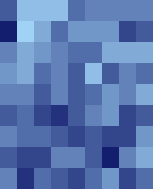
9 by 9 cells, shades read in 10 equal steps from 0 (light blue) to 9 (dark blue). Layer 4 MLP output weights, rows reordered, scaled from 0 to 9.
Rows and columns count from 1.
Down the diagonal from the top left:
6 0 3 4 6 4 7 4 5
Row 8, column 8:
4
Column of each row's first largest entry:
1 1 5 5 3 4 5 7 2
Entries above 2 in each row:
6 7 5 7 8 9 9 8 9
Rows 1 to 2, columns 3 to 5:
1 1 5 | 2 5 3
